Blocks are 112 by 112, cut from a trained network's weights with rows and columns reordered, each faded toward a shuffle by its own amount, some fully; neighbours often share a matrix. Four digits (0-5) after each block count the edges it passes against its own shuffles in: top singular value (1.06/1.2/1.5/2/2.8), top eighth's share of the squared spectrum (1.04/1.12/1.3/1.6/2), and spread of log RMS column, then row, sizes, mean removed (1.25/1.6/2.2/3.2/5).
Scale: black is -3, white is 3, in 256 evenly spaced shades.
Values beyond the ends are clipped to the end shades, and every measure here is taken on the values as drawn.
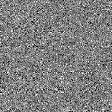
3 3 1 2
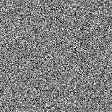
3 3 0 1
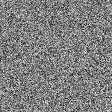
2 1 0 0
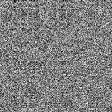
4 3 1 1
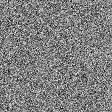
0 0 0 0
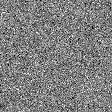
0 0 0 0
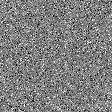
0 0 0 0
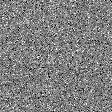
1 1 0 0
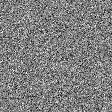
0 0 0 0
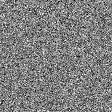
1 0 0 0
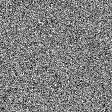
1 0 0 0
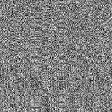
4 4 2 2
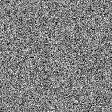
3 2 0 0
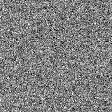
3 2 0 0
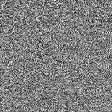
4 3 0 1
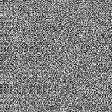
4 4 1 2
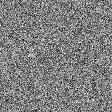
1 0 0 0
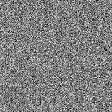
3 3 0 1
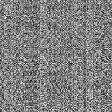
4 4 1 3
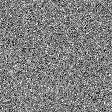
0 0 0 0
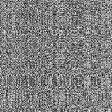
4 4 1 2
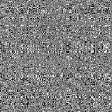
4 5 3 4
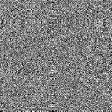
4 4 2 2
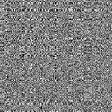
5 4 3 3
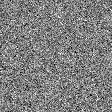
1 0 0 0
